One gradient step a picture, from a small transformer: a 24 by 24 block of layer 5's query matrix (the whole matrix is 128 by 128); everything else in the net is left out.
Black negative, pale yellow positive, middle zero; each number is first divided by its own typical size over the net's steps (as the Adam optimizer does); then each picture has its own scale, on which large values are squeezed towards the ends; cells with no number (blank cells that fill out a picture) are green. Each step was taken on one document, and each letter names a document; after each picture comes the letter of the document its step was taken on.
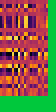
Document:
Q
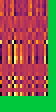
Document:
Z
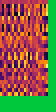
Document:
Q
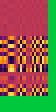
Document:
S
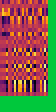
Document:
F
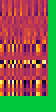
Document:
Z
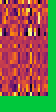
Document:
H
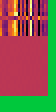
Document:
H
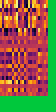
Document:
Q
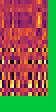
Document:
Z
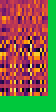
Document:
F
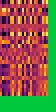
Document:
F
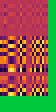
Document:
S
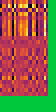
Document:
Z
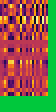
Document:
S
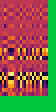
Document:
S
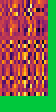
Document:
H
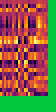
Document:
Q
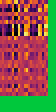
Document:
Q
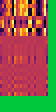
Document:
Z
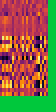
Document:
F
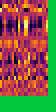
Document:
Q
